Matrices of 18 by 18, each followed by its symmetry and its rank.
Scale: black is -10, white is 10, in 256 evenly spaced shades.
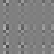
neither, rank one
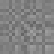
symmetric, rank two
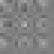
symmetric, rank two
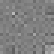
symmetric, rank three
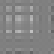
symmetric, rank one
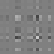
symmetric, rank one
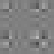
symmetric, rank one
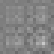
symmetric, rank two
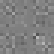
symmetric, rank three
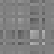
symmetric, rank one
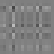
neither, rank one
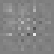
symmetric, rank three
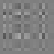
neither, rank one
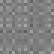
symmetric, rank two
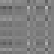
neither, rank one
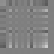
symmetric, rank one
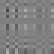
neither, rank one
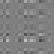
neither, rank one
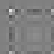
symmetric, rank one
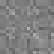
symmetric, rank three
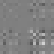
symmetric, rank two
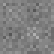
symmetric, rank three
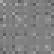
symmetric, rank three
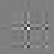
symmetric, rank one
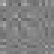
symmetric, rank two
